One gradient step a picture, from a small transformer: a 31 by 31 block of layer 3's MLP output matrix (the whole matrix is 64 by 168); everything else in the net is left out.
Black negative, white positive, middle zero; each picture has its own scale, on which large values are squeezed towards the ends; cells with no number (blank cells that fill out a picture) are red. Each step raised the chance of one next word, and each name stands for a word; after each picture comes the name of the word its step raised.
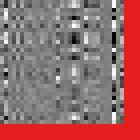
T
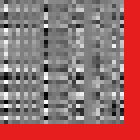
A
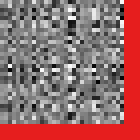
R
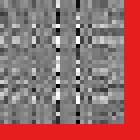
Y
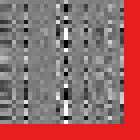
A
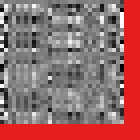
T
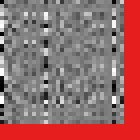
Y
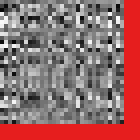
T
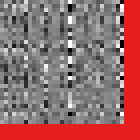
T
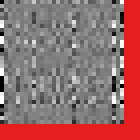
Y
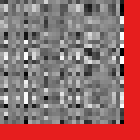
T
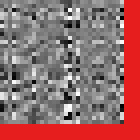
R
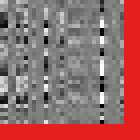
Y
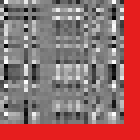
R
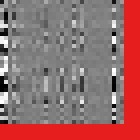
Y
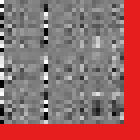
A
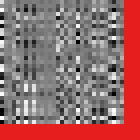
A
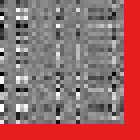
R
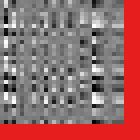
Y
